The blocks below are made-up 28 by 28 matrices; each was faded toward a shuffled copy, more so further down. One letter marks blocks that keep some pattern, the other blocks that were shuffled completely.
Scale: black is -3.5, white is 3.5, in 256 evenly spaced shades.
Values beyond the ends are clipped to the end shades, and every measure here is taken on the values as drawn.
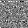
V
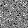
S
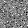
S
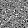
S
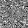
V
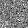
S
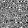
V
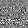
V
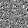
S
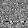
V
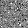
S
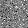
S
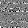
V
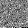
V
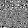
V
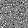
S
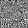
V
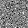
S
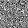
S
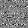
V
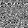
V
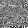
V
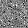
S
